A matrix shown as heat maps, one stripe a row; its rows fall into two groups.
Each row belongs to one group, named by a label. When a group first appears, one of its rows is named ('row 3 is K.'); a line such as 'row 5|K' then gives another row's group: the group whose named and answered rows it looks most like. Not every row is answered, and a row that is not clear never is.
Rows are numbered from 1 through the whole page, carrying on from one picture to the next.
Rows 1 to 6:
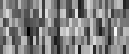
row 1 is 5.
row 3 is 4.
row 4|4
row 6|5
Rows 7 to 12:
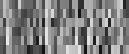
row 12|4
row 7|5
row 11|5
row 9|4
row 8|5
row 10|5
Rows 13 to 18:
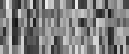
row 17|4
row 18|4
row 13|5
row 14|4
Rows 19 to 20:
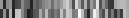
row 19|4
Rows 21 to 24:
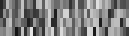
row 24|5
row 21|5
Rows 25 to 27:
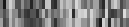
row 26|4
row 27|4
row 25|4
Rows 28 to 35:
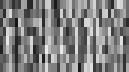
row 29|4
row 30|5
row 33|5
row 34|5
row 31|5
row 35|5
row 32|5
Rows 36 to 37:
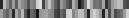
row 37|4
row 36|5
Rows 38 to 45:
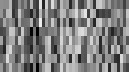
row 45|4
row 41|4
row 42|4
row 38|5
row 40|5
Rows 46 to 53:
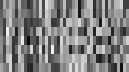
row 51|5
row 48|4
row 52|4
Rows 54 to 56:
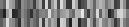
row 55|4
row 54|5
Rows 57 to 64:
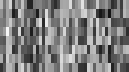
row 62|4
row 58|4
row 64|5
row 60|5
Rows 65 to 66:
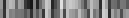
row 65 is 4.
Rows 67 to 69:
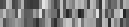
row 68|5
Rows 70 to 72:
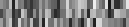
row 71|4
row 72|5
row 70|4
